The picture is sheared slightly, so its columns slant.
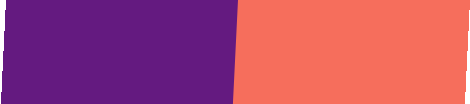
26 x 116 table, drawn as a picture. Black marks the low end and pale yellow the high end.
The table splits into one row of 2 panels. Panel 1,1: low, flat. Panel 1,2: high, flat.
